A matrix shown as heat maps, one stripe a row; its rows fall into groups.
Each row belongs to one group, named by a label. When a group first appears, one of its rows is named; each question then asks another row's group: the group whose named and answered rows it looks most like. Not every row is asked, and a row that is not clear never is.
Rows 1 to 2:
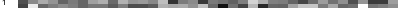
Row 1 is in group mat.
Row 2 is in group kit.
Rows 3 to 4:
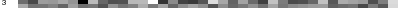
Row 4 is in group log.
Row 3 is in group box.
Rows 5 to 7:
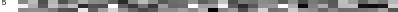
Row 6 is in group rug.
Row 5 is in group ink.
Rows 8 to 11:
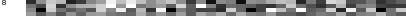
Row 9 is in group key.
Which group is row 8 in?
mat
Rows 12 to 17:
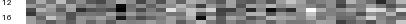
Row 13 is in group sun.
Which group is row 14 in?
kit
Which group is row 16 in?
sun
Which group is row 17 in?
log
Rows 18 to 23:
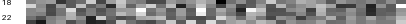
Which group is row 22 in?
box
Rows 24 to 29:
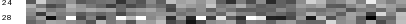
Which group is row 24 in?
kit
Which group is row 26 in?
key
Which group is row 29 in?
box
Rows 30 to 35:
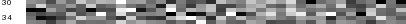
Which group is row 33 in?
box
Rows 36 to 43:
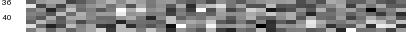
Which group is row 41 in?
kit
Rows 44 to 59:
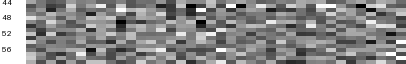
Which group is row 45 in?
box
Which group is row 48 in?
key
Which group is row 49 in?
sun
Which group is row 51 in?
box
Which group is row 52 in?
key
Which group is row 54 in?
log
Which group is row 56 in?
box
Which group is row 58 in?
log
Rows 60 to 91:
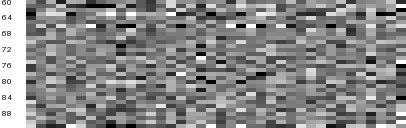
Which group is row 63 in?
mat
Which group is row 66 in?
ink
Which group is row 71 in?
sun
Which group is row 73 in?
sun
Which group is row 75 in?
log
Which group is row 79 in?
sun
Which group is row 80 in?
mat
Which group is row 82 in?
sun
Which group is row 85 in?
rug
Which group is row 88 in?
log
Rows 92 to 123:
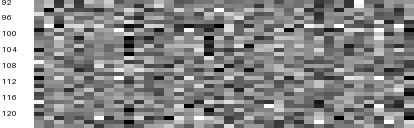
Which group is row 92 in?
ink
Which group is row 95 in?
rug
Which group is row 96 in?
ink
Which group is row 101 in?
sun
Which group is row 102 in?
sun
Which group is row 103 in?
sun
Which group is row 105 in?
sun
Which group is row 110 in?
rug
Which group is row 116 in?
mat
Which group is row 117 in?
rug
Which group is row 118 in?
mat
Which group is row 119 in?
sun
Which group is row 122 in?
kit
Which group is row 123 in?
box
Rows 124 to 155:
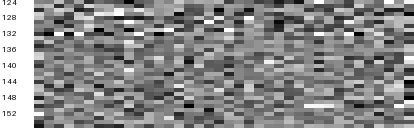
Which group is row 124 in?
kit
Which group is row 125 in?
ink
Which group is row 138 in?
log
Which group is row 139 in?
mat
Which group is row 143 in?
log
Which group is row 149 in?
log
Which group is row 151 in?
sun
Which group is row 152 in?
key
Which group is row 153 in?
box
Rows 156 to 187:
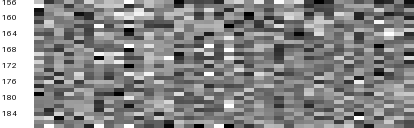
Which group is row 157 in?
key
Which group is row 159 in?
mat
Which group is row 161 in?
kit
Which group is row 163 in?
kit
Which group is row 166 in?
mat
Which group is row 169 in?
key
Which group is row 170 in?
box
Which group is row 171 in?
key
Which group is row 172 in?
sun
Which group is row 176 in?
ink
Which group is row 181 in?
box
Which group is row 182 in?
box
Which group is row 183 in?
box
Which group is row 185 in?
ink
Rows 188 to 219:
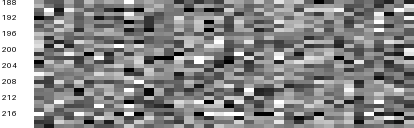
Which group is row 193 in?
sun
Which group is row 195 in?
sun
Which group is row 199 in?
key
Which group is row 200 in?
log
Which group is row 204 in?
mat
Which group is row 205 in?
sun
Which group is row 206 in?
key
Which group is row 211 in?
sun
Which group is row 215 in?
kit
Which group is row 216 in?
rug
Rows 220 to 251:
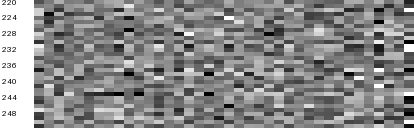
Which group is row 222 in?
log
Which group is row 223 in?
key
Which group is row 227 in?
kit
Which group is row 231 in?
log
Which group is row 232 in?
log
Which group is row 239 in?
ink
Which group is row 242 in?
ink
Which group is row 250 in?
log
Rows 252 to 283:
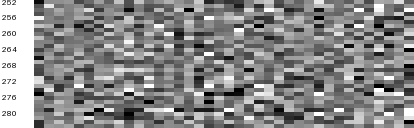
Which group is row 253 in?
kit
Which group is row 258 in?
ink
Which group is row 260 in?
box
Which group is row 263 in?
box
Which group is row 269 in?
mat
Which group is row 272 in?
rug
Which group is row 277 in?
sun
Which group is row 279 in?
box
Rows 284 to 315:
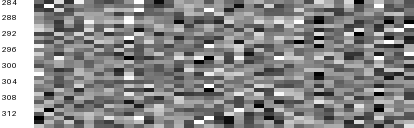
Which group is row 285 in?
kit
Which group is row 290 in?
log
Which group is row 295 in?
rug
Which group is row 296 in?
ink
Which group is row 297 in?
log
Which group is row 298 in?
sun
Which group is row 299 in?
box
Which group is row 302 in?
rug
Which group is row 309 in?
kit
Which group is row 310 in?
ink
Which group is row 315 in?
log
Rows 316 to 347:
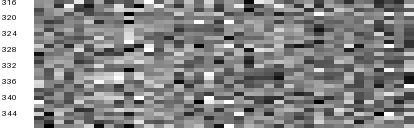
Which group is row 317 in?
ink
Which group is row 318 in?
mat
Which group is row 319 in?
kit
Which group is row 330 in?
mat
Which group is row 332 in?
ink
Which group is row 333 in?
kit
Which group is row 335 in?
key
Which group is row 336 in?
key
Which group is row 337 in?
log
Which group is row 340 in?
key
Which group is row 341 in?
rug
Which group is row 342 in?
log
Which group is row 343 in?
mat
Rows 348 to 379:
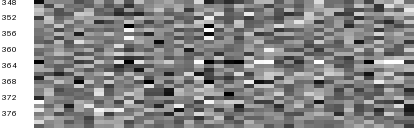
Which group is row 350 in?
log
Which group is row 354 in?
sun
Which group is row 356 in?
sun
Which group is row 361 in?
mat
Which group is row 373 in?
rug
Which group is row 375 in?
key
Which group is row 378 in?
key
